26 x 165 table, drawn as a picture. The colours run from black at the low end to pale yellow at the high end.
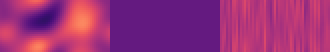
It is made of 1 by 3 panels. Panel 1,1: middling, smooth, strong in contrast. Panel 1,2: low, flat. Panel 1,3: middling, streaked downward, faint in contrast.
